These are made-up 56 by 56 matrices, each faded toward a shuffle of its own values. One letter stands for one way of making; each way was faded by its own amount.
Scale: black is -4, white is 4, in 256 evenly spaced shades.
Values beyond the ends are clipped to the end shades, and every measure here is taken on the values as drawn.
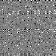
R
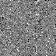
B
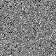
B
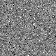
B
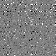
R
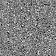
B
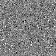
B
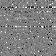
R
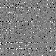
R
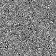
B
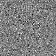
B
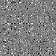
R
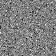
B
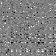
R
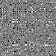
R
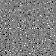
R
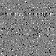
R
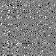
R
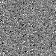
B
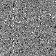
B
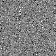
B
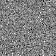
B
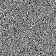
B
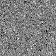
B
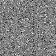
B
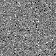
B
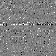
R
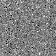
B
